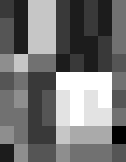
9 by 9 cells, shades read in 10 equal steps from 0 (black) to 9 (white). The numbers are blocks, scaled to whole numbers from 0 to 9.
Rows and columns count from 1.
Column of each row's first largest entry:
3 3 3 2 5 6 6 5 2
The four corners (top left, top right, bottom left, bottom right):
2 4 1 3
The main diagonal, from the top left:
2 1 7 4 9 9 8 6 3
